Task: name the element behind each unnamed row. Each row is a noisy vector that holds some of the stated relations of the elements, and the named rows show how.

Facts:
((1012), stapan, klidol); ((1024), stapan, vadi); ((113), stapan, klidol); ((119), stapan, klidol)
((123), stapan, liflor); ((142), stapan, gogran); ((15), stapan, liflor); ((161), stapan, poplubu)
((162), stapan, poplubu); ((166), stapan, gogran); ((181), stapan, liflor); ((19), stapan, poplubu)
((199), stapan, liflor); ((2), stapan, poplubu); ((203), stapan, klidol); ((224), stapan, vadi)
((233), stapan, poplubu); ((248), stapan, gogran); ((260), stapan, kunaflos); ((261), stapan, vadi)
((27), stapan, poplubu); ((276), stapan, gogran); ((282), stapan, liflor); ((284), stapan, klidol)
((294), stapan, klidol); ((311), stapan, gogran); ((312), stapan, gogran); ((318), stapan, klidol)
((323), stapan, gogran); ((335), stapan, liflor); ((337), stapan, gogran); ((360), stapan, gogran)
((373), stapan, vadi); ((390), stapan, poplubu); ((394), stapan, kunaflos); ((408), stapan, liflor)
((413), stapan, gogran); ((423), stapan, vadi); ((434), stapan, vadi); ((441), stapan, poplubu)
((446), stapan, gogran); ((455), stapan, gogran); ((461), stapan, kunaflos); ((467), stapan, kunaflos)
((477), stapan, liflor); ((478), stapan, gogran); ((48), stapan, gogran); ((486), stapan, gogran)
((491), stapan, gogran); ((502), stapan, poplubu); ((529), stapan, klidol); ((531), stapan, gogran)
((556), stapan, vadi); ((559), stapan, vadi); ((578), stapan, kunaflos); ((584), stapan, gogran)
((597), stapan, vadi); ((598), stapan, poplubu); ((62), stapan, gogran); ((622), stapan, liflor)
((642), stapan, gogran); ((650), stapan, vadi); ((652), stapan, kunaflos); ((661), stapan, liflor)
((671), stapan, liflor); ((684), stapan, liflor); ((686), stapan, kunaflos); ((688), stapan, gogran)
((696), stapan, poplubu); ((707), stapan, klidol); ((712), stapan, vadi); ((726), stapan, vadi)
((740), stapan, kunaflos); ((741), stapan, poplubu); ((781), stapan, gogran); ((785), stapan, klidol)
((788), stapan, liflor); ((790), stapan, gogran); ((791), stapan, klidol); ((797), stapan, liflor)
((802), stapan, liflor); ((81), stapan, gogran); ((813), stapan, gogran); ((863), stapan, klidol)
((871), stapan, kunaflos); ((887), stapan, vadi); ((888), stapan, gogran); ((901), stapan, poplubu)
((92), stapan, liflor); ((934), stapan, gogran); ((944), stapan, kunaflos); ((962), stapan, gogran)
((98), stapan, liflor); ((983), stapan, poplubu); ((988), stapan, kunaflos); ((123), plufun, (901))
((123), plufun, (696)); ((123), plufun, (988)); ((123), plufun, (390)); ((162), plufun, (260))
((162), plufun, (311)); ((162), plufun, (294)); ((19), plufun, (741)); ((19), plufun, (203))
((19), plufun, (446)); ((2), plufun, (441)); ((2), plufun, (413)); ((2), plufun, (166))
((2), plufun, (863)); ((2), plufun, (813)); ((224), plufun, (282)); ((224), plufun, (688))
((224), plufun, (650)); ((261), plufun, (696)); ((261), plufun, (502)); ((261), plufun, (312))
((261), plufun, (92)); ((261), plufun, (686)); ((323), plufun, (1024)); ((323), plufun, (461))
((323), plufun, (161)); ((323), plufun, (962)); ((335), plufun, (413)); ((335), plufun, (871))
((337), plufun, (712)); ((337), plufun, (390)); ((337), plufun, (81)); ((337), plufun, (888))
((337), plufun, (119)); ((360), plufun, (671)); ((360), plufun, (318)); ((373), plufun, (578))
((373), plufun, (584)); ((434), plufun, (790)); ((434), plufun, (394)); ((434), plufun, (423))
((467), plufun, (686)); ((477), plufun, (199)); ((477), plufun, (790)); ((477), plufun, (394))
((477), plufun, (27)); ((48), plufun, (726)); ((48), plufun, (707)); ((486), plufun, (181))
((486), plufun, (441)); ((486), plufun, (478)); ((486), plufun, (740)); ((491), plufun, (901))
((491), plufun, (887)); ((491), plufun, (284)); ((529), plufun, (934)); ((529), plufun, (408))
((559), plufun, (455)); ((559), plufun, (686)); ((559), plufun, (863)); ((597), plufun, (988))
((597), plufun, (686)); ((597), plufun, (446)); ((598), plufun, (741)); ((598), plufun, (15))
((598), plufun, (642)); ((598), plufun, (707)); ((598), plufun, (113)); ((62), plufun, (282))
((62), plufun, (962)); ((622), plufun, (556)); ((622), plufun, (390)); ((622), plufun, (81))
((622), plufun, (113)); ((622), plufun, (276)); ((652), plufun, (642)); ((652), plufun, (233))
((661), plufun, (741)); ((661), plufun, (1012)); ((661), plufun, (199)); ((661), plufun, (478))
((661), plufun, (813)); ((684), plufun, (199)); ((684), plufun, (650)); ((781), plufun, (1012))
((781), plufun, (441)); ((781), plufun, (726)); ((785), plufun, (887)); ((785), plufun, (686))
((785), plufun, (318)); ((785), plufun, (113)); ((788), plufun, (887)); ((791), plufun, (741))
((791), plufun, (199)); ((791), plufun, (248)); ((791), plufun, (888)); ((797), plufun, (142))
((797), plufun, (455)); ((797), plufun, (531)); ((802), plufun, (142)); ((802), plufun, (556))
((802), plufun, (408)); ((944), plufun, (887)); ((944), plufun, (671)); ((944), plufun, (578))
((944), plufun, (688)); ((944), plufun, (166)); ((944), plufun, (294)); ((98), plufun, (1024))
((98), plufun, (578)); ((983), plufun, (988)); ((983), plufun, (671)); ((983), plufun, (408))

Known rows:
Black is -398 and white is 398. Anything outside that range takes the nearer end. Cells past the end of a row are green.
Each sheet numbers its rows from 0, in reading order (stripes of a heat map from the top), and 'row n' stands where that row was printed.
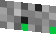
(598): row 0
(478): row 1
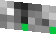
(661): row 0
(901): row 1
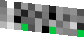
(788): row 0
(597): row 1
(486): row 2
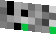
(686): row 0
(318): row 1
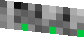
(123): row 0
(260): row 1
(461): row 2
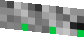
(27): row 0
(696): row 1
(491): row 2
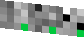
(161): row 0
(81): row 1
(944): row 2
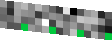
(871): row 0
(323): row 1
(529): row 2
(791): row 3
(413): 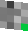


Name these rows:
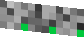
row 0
(162)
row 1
(394)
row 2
(360)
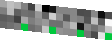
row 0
(650)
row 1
(802)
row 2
(48)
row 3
(408)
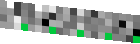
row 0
(98)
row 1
(887)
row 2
(294)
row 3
(311)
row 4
(652)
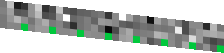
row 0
(797)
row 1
(335)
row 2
(199)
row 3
(337)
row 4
(373)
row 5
(455)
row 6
(181)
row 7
(741)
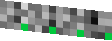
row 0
(284)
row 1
(19)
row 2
(1012)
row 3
(988)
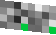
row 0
(113)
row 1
(1024)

